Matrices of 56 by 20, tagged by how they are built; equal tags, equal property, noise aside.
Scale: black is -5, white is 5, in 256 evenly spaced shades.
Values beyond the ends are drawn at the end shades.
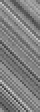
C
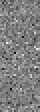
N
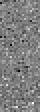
N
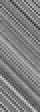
C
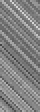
C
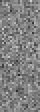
N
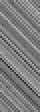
C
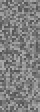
N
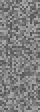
N
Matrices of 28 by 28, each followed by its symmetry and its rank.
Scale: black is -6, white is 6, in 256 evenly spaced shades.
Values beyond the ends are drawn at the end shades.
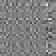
neither, rank three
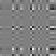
neither, rank one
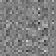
neither, rank three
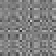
antisymmetric, rank two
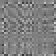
antisymmetric, rank two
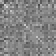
symmetric, rank five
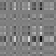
neither, rank one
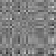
antisymmetric, rank two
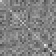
symmetric, rank five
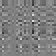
neither, rank two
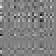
neither, rank two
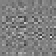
neither, rank three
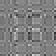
antisymmetric, rank two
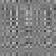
neither, rank two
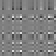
neither, rank one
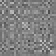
symmetric, rank five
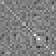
symmetric, rank five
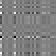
neither, rank one
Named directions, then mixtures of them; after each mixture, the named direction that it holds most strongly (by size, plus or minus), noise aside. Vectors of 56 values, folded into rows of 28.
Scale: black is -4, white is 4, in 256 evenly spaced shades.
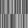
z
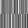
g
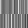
g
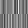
g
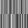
z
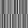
g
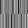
g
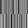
g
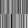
z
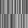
z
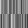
z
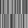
z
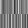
g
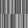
z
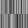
z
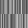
z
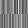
g
